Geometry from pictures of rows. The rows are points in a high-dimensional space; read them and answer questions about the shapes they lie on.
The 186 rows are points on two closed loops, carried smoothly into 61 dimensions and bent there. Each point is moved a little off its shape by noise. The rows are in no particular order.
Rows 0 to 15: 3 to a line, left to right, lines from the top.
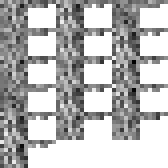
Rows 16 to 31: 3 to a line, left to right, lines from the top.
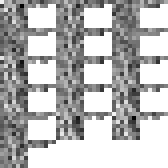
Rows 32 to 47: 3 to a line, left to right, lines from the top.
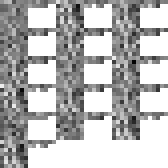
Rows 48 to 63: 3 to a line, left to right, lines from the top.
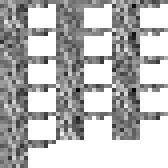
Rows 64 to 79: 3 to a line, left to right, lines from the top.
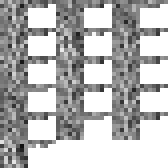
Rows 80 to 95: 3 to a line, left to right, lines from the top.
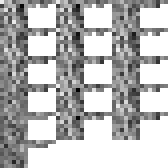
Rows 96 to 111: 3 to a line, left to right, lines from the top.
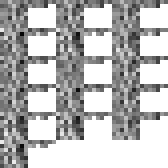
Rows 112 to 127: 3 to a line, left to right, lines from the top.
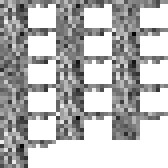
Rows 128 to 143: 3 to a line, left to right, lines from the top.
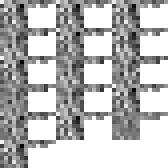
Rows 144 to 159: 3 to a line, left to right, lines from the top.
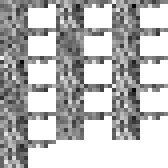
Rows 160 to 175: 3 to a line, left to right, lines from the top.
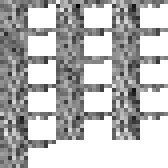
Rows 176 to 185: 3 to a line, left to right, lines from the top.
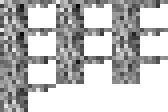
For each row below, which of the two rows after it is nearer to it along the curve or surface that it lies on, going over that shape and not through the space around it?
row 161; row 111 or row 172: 111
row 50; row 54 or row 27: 54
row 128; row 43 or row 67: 67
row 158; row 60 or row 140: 60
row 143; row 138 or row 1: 1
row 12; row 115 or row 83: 83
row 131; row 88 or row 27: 88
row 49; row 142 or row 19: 142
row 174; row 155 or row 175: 155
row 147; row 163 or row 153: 153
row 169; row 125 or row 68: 125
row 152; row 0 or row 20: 20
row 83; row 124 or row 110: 124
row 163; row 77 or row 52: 77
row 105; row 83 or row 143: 143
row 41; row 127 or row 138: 127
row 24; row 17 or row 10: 10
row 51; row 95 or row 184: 95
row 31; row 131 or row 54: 54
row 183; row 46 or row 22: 22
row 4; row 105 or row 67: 67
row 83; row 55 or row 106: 55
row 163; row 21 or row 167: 167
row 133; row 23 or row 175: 23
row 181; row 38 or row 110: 110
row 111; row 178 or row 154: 154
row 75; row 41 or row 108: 41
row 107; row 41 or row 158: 41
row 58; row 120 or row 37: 37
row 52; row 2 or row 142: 142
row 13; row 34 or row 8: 8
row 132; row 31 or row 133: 31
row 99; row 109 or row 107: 107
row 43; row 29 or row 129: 29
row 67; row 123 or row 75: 75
